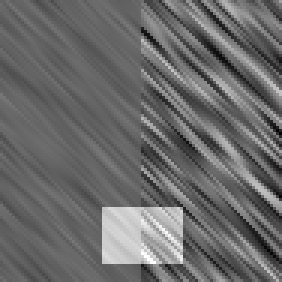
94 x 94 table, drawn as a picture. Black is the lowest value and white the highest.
Histogram: skewed, a long tail of high values. Grain: diagonal, down to the right. Seam: vertical, 50% of the way across, the left part calmer. Odd patch: higher, in the bottom middle. Ninth with the highest average: bottom middle.
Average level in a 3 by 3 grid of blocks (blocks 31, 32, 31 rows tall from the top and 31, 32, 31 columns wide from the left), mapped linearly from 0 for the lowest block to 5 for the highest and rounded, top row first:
0 1 1
0 0 1
0 5 0
